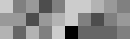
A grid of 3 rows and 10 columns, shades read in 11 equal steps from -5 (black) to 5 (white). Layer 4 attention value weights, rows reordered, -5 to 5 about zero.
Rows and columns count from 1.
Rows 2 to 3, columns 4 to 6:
1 2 3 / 0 3 -5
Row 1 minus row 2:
2 -1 3 -3 -2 0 3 4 1 -1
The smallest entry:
-5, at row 3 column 6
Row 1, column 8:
2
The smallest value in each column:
1 -1 -2 -2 0 -5 -1 -2 -1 0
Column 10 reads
0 1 0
